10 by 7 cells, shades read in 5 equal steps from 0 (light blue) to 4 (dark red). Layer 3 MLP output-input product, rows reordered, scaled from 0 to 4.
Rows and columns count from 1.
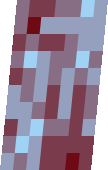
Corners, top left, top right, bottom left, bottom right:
2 1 1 3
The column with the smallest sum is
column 3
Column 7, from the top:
1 1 1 2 1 2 2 1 3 3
